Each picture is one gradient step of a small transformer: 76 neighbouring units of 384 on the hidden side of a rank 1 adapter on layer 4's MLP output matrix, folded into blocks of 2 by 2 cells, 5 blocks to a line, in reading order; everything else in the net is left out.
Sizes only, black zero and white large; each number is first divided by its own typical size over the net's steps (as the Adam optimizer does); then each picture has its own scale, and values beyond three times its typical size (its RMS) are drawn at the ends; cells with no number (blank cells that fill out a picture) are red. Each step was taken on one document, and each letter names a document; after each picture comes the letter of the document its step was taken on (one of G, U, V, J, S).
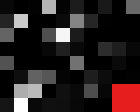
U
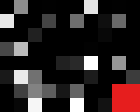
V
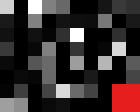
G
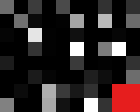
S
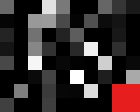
G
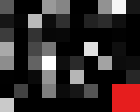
G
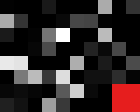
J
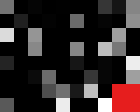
S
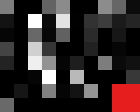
G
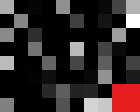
S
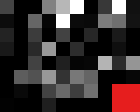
G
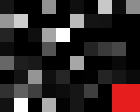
U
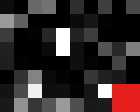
U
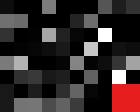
J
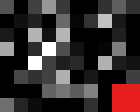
G
